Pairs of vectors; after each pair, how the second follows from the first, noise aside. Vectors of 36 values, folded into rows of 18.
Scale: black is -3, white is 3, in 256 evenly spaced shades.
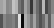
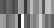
negated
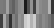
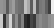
negated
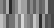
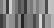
negated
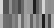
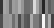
negated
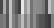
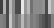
copied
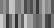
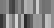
negated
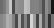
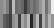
negated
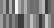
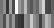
copied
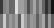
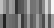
negated
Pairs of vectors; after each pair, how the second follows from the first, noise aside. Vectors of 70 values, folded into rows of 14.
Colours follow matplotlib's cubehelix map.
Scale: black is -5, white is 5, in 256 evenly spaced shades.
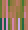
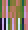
scaled up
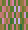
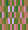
reversed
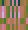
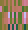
reversed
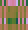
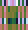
scaled up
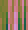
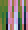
scaled up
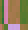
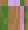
reversed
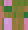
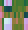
scaled up
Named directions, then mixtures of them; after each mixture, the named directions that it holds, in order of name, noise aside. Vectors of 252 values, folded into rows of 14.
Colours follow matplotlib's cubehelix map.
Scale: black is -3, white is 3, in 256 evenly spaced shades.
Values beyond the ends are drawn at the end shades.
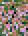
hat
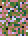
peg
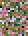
peg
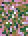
hat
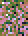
hat, peg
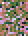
hat, peg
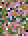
peg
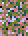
peg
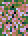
hat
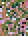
hat, peg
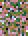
peg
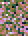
hat, peg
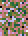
peg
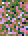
hat, peg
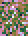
hat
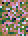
hat, peg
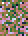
hat, peg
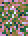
hat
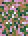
hat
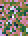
hat, peg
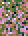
hat, peg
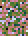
peg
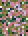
peg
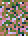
hat, peg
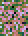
hat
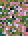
hat, peg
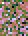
hat, peg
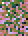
hat, peg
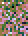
hat, peg
